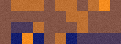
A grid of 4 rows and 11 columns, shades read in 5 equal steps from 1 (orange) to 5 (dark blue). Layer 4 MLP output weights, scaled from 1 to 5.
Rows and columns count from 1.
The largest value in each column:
3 5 4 5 3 3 5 4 4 4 4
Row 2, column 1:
3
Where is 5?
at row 4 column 2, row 4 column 4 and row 4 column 7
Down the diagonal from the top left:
3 3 4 5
